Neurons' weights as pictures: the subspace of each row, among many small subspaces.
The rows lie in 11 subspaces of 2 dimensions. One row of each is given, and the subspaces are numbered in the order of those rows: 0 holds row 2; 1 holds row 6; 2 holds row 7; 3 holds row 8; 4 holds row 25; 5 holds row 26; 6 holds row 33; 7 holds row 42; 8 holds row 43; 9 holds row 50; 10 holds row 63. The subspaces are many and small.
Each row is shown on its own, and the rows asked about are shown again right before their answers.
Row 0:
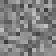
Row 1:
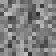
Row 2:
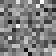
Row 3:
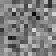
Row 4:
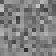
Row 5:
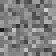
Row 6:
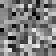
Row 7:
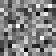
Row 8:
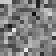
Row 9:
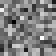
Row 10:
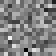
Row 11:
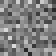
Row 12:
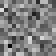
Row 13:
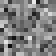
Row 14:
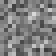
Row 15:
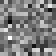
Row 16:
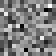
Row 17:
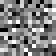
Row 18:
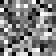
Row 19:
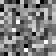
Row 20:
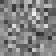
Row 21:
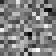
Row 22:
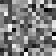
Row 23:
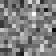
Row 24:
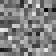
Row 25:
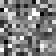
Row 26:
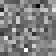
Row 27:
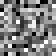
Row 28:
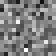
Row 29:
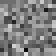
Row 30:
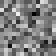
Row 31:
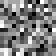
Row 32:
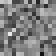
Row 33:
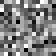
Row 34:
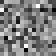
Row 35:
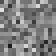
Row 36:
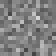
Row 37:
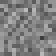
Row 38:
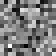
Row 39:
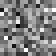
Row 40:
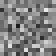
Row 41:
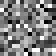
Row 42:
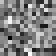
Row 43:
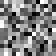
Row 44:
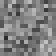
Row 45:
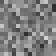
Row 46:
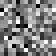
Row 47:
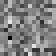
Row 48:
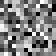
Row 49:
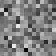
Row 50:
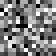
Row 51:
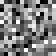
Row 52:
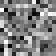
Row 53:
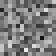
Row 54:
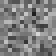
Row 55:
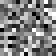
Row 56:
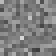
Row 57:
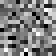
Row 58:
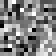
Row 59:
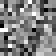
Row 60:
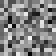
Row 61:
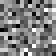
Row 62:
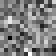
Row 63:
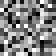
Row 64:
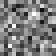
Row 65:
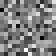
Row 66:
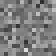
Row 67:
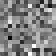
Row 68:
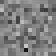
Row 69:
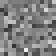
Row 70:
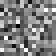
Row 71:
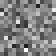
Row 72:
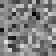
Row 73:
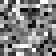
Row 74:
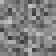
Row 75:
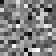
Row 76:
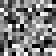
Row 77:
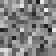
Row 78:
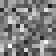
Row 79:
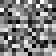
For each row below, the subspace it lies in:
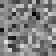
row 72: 1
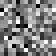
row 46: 9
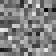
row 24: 8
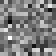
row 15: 1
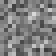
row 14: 1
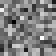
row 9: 3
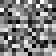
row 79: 0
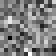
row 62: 7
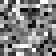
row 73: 6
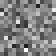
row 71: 9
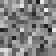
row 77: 8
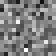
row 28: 6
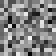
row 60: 1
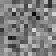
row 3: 1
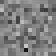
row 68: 5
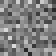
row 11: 0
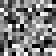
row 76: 2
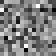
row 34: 5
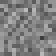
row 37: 3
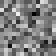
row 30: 9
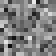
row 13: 4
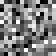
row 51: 6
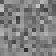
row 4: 5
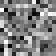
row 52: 4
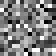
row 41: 10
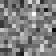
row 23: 8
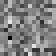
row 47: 1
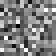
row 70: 9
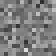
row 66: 0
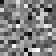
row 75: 4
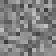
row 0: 7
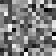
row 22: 3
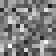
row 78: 2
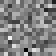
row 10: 10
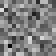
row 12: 10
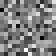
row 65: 10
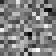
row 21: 4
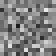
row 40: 2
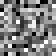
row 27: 6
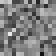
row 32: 3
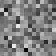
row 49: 9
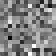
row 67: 1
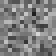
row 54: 7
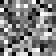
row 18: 4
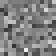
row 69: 3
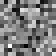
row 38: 6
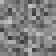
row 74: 7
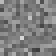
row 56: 4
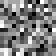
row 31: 8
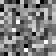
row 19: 6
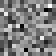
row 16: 2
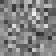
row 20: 7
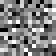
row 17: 0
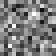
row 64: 1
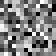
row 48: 8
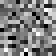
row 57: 10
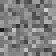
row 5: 0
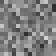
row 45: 8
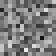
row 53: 2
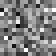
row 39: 9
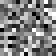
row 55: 10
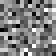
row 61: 0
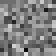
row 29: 3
